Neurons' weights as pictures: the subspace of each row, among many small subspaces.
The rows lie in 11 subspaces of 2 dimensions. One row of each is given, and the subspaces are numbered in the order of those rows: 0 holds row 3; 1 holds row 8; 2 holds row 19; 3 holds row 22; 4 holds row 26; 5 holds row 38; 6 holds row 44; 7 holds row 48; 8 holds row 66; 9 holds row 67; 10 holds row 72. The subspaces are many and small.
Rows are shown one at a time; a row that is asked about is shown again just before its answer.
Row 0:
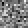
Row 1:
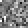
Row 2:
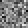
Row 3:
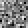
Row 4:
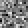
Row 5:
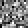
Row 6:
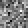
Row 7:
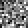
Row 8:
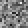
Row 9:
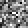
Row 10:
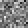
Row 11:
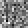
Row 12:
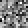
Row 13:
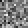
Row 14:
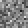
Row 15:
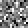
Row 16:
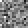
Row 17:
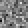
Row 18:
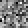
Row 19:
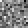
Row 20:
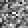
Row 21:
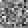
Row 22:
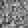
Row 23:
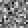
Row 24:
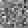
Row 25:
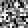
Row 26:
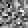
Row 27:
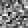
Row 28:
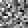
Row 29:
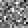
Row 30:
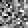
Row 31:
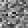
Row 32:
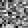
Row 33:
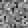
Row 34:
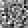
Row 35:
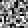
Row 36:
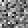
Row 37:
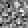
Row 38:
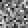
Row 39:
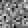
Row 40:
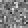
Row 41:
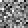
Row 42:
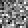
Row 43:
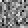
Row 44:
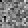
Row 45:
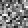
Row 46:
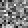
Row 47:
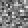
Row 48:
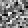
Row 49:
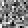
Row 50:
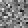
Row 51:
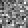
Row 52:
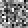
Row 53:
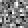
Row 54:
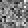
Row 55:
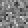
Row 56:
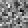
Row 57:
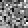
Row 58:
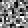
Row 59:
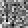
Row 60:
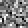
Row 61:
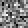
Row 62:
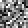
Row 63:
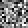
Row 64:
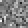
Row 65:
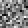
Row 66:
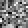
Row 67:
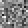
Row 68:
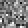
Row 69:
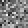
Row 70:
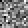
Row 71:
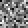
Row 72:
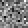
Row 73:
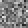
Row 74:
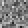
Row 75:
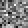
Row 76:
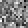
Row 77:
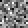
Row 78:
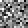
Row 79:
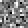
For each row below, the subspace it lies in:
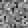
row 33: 7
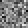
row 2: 9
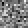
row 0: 10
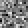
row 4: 6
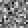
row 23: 5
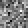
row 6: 5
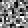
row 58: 2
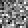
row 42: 0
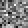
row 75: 8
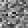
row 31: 1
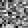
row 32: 8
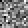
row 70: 6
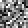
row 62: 5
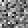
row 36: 1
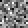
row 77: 5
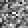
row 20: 1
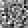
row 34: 9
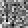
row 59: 3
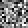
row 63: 9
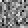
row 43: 1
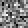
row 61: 10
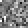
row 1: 6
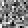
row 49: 3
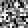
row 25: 10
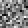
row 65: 7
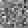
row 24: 9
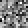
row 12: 8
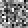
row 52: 3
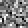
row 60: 6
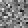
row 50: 4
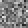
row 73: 9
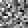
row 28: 4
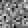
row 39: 7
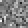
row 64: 6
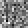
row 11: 3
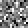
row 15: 10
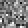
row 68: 0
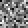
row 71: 5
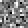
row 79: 2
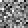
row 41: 4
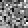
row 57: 2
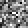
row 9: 1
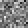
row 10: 4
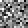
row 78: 4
